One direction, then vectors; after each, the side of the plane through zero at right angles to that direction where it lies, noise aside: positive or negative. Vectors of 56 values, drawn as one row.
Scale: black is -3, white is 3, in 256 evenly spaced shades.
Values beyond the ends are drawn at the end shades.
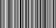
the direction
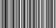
negative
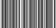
negative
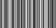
negative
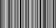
positive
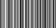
positive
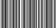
negative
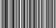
negative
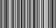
negative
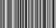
positive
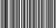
negative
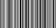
positive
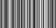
negative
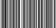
negative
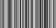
positive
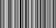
positive
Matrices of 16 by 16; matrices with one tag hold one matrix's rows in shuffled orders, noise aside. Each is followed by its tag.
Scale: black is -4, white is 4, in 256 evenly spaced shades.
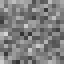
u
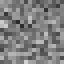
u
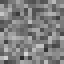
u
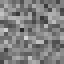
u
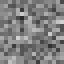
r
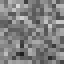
r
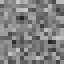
r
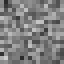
u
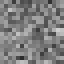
r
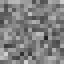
u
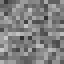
u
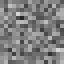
r
